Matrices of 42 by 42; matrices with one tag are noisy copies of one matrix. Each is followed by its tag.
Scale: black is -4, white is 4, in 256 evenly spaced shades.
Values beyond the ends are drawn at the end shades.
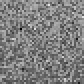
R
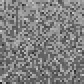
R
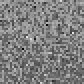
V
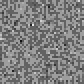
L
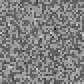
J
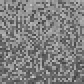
R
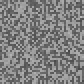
L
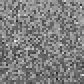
R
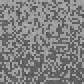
V
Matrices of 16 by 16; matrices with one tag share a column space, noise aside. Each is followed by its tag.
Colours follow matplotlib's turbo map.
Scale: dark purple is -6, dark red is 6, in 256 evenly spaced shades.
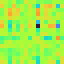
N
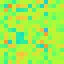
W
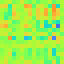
N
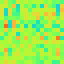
N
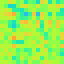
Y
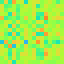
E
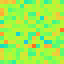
E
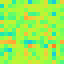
E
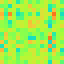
Y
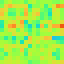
N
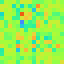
Y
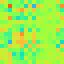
W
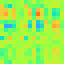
N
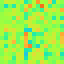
W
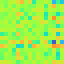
E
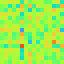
W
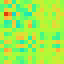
Y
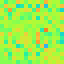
W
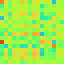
E
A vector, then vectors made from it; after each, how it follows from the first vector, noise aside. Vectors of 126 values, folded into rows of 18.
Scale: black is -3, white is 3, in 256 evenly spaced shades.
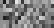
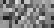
copied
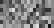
reversed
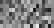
reversed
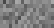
shrunk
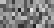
wrapped around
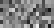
reversed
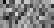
copied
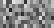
sign-scrambled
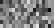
reversed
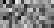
copied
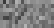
shrunk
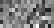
reversed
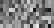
reversed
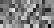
reversed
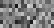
wrapped around
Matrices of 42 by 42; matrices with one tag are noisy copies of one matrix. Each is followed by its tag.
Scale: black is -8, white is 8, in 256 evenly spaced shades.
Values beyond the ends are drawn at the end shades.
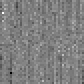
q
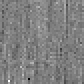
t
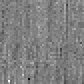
t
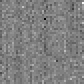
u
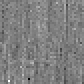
t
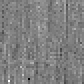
t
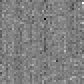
u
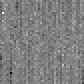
q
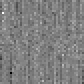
q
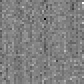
u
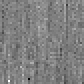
t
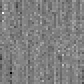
q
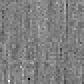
t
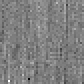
t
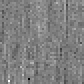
t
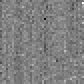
u
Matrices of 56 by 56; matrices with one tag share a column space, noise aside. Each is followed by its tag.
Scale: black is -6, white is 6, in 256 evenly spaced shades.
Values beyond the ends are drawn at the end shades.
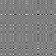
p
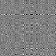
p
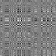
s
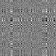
s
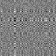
s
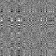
s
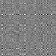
p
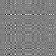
p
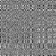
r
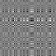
s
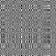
r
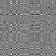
p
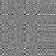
p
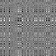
s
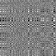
s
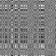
r
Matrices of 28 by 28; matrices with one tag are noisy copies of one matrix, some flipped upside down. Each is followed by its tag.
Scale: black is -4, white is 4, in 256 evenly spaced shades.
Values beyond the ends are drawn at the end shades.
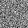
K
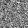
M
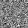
M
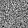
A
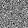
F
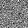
F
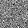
F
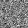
M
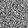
K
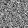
M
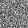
K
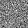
A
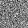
K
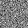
K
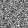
M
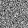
K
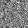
M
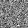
M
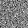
K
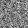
M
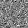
M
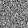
K
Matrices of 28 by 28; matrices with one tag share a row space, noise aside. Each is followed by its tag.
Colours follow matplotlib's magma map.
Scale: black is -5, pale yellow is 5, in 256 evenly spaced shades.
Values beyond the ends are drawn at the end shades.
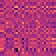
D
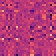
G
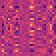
G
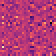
G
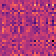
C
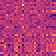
D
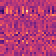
D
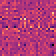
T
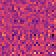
C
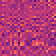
C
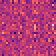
C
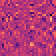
G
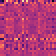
D
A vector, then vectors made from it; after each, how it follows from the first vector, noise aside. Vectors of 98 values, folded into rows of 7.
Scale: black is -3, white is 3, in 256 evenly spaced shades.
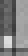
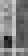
negated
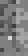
partly zeroed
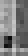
negated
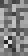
sign-scrambled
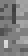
partly zeroed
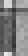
wrapped around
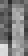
wrapped around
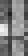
wrapped around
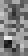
sign-scrambled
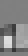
partly zeroed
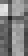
wrapped around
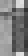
wrapped around
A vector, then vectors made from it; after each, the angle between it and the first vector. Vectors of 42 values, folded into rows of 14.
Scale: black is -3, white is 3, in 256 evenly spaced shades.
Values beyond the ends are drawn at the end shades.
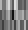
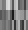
nearly parallel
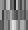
orthogonal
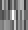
partly opposed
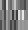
partly aligned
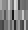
nearly parallel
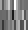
nearly parallel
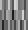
nearly parallel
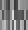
nearly opposite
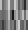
nearly parallel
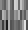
partly aligned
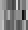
orthogonal
